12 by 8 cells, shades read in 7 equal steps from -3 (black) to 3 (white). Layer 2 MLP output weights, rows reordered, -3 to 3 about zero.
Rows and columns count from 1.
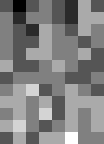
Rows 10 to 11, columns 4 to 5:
2 -1 / -1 0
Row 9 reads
1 1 0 1 -1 1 1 1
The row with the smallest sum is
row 1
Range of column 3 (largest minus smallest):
4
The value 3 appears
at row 12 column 6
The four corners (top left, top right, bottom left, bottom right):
-1 -1 -1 0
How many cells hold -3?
1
